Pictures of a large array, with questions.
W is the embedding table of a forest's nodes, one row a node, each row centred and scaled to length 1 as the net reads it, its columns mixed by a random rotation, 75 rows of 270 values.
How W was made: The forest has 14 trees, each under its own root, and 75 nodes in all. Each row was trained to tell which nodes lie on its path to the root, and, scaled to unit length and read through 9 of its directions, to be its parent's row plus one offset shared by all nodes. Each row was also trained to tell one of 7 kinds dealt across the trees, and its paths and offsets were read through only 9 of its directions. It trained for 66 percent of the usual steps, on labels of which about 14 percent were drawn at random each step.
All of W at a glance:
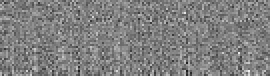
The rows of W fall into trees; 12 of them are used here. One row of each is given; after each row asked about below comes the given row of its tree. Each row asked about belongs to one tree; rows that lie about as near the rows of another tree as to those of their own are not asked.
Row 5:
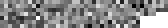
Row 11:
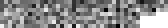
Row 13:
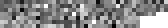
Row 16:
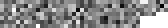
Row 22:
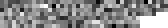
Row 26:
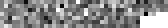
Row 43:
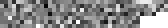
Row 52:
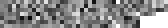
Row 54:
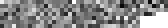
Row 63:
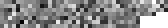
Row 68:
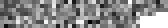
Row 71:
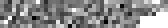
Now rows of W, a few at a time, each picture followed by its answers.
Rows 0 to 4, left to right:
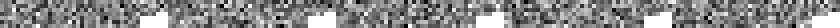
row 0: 16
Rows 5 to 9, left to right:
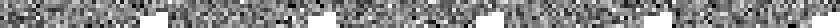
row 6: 54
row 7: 68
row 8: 54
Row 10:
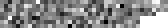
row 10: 71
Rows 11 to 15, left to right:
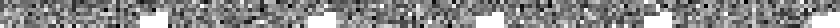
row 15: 13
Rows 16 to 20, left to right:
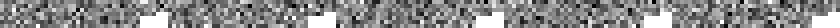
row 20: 5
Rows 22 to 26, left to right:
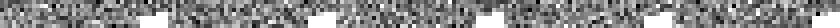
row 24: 26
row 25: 68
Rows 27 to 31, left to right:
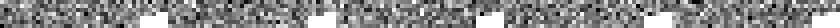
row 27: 54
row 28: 52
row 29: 26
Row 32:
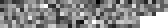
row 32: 22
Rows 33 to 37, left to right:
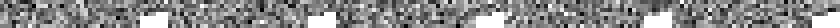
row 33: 13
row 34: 63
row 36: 26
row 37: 43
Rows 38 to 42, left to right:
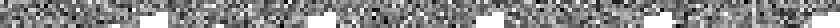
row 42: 13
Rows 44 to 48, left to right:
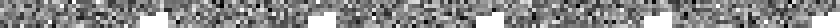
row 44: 5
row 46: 43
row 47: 52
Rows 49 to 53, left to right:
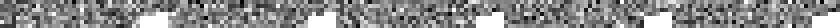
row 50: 13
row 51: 43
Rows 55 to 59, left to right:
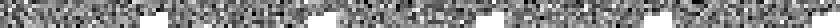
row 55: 43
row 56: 43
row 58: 13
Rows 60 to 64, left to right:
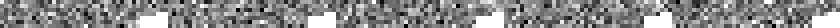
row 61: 63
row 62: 71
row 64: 68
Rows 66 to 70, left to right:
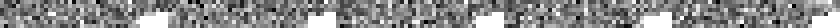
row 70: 71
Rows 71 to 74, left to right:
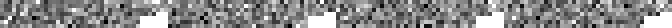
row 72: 54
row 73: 54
